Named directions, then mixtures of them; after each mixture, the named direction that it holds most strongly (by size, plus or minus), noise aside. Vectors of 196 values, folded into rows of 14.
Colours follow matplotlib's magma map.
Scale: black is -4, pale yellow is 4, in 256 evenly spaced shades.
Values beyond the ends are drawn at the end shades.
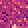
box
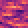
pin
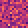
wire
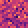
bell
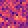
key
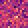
bell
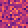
wire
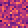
wire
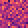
wire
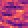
pin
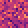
bell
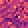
bell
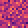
wire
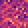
bell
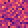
bell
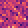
key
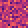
wire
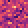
bell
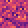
bell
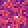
key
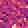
box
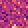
box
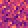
bell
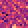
box
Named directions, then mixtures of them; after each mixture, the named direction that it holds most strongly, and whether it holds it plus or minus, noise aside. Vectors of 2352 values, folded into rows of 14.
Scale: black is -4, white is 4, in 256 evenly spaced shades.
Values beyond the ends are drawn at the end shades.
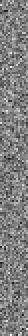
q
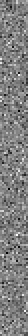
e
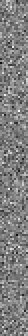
e, minus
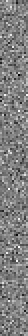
e, minus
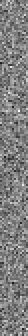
q, plus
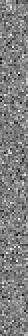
e, minus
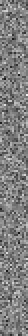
q, minus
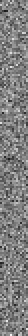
q, plus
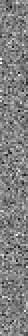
e, plus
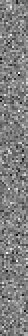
e, minus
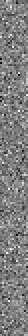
e, minus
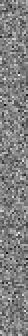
e, plus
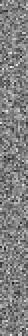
q, plus
